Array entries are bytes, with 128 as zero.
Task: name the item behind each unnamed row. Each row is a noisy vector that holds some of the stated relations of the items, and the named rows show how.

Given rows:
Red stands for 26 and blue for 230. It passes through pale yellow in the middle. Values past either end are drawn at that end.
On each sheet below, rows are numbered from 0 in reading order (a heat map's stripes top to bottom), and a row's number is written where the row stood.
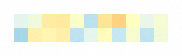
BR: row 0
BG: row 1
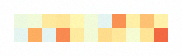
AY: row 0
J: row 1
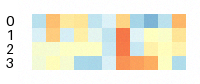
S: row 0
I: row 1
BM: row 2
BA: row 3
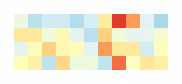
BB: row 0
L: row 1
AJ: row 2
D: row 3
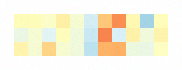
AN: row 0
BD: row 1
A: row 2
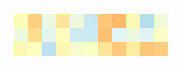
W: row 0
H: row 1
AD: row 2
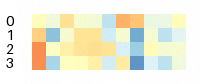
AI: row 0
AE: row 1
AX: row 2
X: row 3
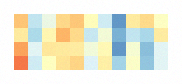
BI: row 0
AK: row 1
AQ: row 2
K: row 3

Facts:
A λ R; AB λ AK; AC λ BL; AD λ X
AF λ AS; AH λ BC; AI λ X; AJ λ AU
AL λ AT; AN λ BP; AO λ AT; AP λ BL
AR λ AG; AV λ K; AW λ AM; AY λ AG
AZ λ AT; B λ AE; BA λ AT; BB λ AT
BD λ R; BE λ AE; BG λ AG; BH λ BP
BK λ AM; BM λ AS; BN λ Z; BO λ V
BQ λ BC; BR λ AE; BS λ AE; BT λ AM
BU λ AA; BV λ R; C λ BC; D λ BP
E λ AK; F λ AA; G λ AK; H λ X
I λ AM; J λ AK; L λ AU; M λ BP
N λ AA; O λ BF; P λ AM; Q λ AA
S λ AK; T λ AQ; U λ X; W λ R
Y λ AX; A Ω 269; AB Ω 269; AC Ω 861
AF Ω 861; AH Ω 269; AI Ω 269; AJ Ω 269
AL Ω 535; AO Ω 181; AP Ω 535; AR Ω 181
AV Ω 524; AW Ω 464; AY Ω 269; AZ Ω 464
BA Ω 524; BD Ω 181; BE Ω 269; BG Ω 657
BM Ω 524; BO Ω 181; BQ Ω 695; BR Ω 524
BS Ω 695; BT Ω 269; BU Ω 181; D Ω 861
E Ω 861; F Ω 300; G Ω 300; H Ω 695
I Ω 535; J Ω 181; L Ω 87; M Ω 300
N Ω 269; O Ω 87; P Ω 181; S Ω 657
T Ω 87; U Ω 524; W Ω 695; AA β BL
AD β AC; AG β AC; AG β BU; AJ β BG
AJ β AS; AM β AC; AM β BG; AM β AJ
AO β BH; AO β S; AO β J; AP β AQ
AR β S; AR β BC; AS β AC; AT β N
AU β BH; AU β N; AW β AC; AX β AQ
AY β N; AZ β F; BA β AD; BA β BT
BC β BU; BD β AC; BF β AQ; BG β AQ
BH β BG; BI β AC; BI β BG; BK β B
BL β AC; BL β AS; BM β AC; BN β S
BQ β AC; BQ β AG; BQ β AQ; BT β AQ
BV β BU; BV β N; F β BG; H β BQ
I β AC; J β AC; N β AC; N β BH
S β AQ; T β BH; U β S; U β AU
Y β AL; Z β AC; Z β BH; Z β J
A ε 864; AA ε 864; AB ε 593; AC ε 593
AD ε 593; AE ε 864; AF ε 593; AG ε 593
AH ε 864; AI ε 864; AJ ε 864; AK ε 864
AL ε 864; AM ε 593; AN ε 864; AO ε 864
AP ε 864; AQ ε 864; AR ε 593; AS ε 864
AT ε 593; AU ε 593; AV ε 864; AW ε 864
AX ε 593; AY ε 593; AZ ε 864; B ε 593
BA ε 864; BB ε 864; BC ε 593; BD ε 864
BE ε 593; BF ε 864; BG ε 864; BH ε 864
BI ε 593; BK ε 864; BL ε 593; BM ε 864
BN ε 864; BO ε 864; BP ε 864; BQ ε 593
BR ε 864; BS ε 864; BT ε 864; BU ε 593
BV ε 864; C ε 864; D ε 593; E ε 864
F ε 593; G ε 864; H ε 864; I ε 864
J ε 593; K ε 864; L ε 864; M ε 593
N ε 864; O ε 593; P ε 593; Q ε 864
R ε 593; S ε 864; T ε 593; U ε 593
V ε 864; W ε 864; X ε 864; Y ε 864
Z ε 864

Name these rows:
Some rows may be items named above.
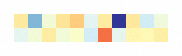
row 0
Z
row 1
N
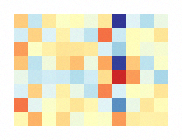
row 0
BF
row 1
I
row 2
AX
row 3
AS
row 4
BB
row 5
I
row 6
AU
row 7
F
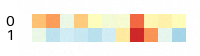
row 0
O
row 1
BB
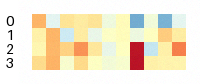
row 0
AQ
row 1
BQ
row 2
AB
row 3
M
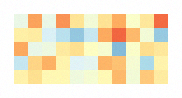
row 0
J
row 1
AL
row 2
AM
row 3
BT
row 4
U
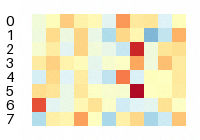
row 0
AJ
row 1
E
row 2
P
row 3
U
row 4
I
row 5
B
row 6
R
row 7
G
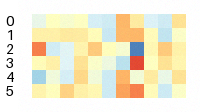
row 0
BK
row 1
AV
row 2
BL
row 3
BU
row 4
AW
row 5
AH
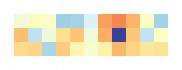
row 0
BA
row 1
AS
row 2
AC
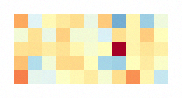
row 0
AA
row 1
T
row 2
BE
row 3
BC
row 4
AT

